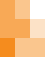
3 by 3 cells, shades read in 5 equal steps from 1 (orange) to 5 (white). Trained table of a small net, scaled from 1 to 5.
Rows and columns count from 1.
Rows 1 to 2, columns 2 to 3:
3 5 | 2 4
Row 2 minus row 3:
1 -1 1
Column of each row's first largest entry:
3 3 2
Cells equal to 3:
3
